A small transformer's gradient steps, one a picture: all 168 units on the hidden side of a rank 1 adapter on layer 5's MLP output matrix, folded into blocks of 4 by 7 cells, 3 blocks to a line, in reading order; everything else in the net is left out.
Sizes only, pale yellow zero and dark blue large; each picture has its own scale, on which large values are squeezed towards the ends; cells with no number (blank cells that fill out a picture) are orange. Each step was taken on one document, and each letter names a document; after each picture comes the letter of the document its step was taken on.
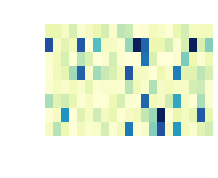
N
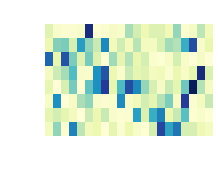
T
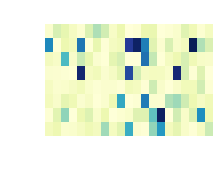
N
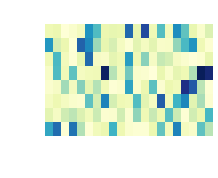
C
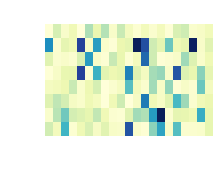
N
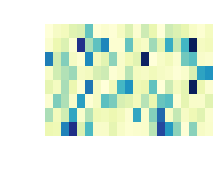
T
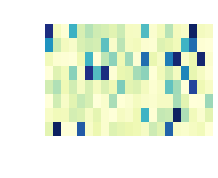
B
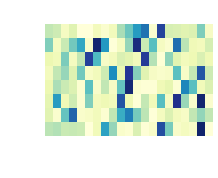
C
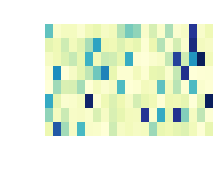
B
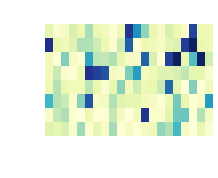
B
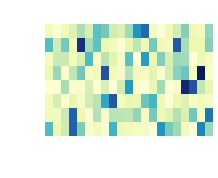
C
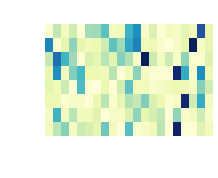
N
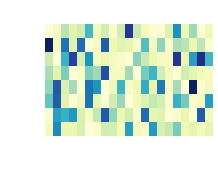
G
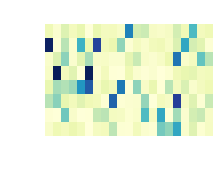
B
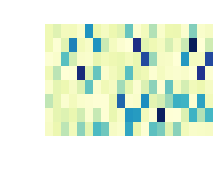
N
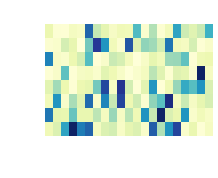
T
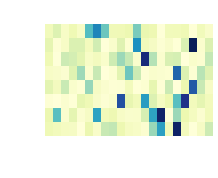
N
